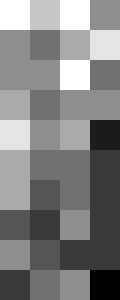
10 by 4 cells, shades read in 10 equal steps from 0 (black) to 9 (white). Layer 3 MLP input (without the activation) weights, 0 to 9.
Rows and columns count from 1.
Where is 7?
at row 1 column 2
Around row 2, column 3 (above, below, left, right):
9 9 4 8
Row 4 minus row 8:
3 2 0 3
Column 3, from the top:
9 6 9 5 6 4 4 5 2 5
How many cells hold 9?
3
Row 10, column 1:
2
